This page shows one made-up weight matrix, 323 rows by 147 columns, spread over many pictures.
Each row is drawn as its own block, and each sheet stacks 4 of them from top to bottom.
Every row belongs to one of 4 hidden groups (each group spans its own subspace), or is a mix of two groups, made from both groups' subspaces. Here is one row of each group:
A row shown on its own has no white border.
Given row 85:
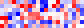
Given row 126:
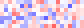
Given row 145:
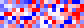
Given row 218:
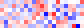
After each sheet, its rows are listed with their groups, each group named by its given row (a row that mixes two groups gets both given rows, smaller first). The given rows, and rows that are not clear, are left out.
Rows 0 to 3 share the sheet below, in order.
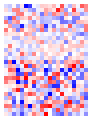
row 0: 145
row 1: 145
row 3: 85 and 218
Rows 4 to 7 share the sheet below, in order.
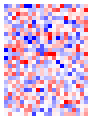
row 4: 145 and 218
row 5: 85
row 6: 218
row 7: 218
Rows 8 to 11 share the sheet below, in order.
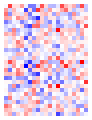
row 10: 126
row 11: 126
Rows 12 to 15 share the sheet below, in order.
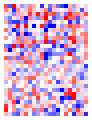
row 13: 85 and 145
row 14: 145
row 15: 85 and 126
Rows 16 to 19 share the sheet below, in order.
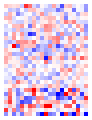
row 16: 145 and 218
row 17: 145 and 218
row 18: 126
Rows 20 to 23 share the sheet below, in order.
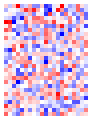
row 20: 85
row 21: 85
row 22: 126
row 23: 145
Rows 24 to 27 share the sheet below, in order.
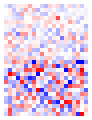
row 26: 145
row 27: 218
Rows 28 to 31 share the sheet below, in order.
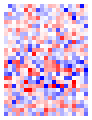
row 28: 126
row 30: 126 and 145
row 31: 145
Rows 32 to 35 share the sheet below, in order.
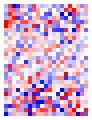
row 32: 126
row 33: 126
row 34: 218
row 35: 85 and 218
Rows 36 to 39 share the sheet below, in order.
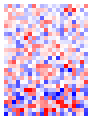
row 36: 126 and 218
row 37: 126
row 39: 145
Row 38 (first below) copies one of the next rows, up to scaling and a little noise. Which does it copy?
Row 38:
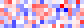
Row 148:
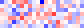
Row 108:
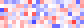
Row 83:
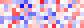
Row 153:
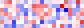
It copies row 153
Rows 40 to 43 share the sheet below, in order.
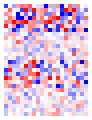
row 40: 126
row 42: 126
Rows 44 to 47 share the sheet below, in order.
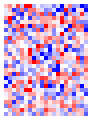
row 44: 145
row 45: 218
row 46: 145 and 218
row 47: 145
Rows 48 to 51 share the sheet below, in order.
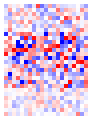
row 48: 218
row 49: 126
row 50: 145
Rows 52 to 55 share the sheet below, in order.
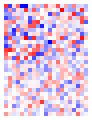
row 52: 218
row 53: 126 and 218
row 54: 85 and 218
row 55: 85 and 218
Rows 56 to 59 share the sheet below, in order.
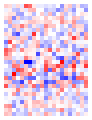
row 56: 145
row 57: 126
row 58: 145
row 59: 85
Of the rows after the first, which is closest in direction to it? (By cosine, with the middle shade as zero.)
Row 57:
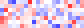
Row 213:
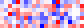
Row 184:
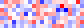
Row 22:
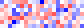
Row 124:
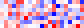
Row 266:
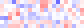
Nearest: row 22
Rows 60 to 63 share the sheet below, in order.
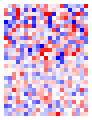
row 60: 126 and 218
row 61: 218
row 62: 85
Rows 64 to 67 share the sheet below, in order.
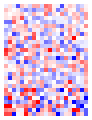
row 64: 85
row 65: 126
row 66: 85 and 145
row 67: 126 and 145
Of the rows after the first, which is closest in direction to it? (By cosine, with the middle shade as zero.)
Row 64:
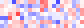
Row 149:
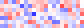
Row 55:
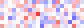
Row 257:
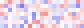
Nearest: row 149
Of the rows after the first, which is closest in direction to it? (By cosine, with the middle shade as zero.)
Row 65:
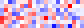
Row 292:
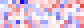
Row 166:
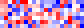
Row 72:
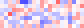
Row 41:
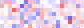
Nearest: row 166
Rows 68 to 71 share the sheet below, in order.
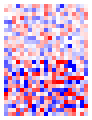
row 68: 85
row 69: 85 and 218
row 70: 85 and 126
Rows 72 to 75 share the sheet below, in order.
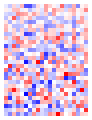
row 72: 145
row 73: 145
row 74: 218
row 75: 126
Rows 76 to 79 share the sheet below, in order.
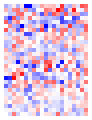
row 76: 145
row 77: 145
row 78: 85
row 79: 126 and 145
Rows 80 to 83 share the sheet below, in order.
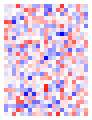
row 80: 85
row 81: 85
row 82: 218
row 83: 126
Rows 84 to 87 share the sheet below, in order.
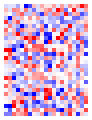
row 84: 145
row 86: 85
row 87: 85
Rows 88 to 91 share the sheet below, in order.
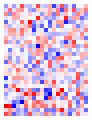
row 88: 218
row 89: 85 and 126
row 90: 85 and 218
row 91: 85
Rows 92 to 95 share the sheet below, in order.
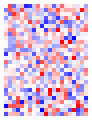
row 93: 126
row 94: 218
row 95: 85 and 218
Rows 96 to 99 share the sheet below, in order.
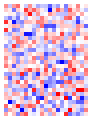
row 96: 85
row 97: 145
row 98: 85
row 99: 145
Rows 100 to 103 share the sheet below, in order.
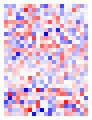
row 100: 126
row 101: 126
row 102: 218
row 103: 218
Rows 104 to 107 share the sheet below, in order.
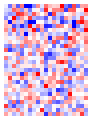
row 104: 145
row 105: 85 and 145
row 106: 85
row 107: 85 and 218
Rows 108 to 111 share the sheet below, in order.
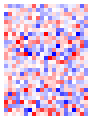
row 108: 126
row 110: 85
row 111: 218
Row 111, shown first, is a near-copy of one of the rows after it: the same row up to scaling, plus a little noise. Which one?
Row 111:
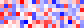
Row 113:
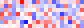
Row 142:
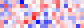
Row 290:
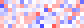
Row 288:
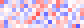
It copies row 113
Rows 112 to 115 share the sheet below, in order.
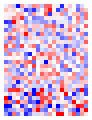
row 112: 85
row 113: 218
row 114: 126
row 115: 126
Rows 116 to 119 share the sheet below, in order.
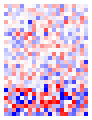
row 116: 218
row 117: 126
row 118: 218
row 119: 126
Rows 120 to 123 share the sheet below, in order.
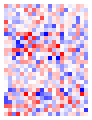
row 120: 85 and 218
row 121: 126
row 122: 218
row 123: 126 and 218
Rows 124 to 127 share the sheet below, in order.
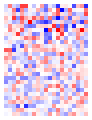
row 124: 218
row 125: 85
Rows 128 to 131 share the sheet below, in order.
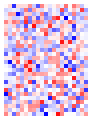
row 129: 126
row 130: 126
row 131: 218
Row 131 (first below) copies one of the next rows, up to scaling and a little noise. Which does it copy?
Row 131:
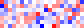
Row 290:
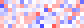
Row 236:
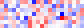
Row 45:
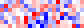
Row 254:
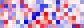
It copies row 290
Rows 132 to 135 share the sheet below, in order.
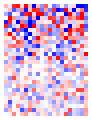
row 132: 145
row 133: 126
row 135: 145
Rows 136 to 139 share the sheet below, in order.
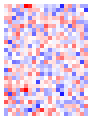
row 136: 145
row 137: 126 and 218
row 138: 126
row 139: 218
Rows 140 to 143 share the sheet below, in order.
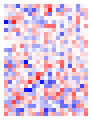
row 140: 85
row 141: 85
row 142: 218
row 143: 145
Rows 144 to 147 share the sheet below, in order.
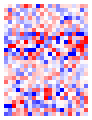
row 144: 218
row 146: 126
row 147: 85
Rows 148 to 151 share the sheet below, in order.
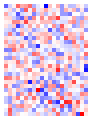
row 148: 126
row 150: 145
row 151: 218
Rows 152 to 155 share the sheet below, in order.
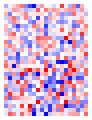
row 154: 85
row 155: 218
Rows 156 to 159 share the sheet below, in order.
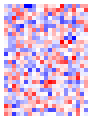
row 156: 145
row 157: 126
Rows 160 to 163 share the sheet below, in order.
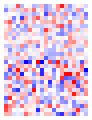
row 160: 85
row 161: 85
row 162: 218
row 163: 126
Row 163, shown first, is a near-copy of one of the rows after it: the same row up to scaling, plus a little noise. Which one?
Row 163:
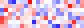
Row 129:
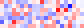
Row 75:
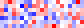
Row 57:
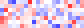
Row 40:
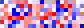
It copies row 57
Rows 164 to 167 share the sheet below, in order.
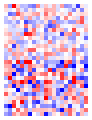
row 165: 145
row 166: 145
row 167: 85
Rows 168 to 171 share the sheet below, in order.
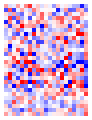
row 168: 145 and 218
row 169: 145
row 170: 145
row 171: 145
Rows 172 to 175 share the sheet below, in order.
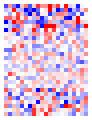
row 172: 85
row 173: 85
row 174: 145
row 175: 218
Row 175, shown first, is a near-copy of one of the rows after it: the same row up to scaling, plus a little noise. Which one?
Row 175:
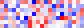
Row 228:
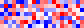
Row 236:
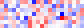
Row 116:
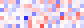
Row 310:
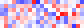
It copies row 236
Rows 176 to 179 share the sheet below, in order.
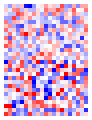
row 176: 145
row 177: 218
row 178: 218
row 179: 85
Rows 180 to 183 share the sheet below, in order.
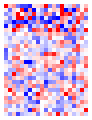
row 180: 126
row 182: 145
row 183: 126
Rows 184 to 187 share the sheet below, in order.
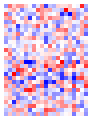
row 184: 126
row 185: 85 and 218
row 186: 145
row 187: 145
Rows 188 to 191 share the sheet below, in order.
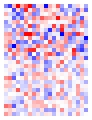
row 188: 126
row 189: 145
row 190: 85
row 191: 85
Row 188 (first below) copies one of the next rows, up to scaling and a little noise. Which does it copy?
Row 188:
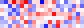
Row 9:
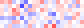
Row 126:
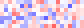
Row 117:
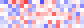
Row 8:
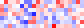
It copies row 117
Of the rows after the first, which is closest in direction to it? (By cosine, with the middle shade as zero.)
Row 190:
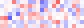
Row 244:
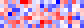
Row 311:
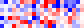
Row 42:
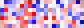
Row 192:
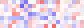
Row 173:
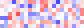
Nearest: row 42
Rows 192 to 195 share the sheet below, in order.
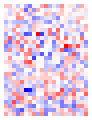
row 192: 126
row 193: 218
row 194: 145
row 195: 145
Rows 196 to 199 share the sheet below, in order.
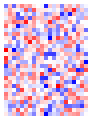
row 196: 126
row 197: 85
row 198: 218
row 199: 85 and 218
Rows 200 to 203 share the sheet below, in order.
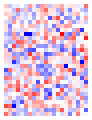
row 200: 218
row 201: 145
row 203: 85
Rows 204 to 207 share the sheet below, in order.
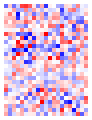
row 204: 126 and 218
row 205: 126
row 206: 145
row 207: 218
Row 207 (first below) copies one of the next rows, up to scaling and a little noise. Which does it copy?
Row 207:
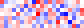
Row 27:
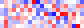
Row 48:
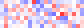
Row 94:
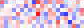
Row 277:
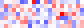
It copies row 94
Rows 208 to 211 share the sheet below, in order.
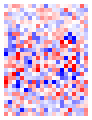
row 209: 126
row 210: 126 and 145
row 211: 145
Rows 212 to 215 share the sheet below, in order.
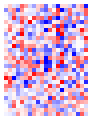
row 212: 218
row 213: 145 and 218
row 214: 85 and 218
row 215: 85 and 218
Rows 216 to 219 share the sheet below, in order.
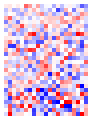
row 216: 145
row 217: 145
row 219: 218
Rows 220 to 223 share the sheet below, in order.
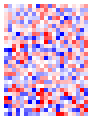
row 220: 218
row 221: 85
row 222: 145 and 218
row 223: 126
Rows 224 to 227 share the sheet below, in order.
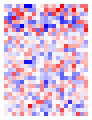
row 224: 145
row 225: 218
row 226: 145
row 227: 218
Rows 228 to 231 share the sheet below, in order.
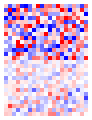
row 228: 218
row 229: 126
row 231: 85 and 145
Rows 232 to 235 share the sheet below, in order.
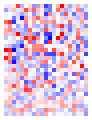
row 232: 85
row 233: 85
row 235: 145
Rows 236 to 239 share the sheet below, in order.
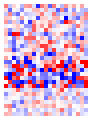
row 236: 218
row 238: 145
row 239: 85
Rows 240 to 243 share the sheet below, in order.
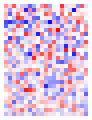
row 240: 126
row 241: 218
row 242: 85
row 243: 145
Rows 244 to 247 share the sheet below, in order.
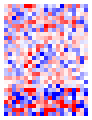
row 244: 145
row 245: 218
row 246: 126
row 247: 145
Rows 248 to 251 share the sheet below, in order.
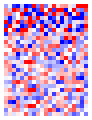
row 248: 145
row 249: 126
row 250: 85 and 145
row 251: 145
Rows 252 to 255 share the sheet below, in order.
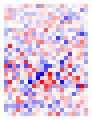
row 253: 145
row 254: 218
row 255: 126
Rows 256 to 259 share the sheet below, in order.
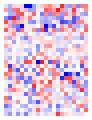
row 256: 145
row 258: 218
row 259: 126
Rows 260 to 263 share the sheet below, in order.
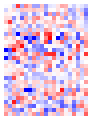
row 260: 85 and 145
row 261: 85
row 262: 85
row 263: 145
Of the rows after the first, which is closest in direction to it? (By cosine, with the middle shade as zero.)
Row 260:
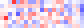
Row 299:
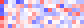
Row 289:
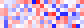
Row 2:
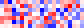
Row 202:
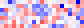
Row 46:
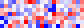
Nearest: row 2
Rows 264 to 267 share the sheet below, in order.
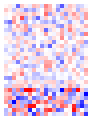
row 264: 85
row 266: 85
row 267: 145
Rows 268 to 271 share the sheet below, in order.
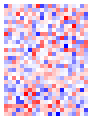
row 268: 218
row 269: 218
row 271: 126
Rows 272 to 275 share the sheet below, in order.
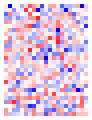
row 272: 126
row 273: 145 and 218
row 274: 126
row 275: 145
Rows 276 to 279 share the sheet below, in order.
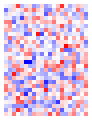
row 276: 85
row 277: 218
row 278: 145
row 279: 126
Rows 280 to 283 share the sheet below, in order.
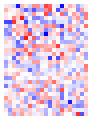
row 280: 85
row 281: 126
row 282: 85 and 145
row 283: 218
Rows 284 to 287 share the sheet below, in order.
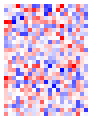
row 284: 85
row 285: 218
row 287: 85 and 218
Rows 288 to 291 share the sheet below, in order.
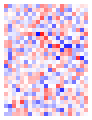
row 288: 218
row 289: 218
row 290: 218
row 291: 85
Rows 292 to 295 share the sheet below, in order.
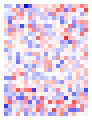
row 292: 145
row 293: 126
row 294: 85
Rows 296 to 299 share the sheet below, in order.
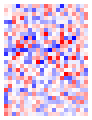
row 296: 85
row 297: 126
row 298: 218
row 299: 126 and 218
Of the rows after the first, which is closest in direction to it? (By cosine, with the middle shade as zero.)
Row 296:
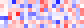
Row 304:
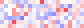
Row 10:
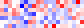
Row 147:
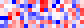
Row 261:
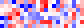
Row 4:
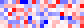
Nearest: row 147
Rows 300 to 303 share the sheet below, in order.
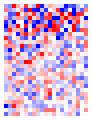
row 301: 85 and 218
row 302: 145
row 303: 85
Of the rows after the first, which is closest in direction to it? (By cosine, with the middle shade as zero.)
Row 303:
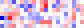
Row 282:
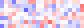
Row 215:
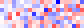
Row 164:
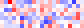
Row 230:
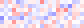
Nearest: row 282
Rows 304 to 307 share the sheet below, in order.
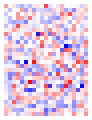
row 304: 126
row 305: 218
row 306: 145 and 218
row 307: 145
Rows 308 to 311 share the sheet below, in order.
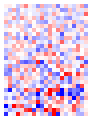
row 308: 218
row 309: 85 and 218
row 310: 218
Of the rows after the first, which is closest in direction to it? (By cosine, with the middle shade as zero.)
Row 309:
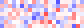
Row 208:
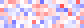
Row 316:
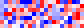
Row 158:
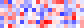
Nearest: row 158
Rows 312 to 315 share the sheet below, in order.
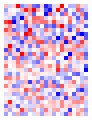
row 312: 85
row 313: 145
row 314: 145
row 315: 145
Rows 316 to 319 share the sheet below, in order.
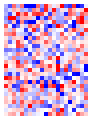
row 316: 145
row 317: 126
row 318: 145
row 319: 218
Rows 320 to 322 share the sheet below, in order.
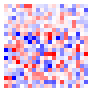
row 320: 126 and 145
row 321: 85
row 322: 85
